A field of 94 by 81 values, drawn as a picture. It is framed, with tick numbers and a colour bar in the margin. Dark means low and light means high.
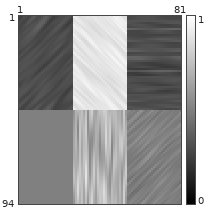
It is made of 2 by 3 panels. Panel 1,1: low, slanting up to the right, faint in contrast. Panel 1,2: very high, slanting down to the right, faint in contrast. Panel 1,3: low, streaked across, faint in contrast. Panel 2,1: middling, flat. Panel 2,2: high, streaked downward. Panel 2,3: middling, slanting up to the right, faint in contrast.
